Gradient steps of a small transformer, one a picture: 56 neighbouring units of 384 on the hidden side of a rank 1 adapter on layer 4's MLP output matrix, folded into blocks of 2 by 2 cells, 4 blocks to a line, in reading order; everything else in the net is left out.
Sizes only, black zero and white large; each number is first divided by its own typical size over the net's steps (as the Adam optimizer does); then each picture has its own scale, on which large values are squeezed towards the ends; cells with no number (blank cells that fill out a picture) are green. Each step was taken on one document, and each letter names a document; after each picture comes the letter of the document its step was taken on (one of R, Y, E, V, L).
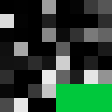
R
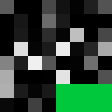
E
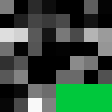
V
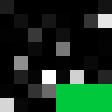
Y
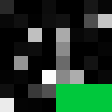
Y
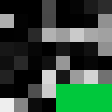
R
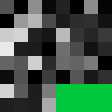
V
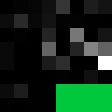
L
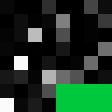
Y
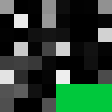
E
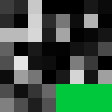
V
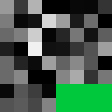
V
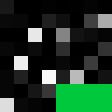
Y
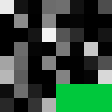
E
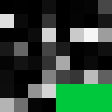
R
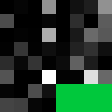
R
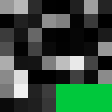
V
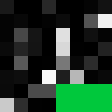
Y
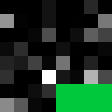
R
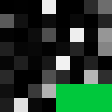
R
